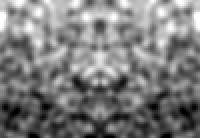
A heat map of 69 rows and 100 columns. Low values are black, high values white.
Mirror symmetry: left to right. Stripes: none. Grain: blotchy. Average level on the scale: 50%. Slope: up to the top. Lone odd cells: none.
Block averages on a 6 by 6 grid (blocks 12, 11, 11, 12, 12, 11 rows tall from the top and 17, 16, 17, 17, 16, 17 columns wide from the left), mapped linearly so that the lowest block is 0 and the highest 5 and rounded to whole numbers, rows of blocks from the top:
554455 | 443344 | 244442 | 222222 | 011110 | 000000
